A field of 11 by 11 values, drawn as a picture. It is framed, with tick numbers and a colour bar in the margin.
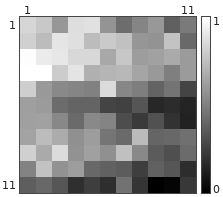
Slope: up to the top left. Stripes: horizontal, repeating 2 times. Ninth with the highest average: top left.
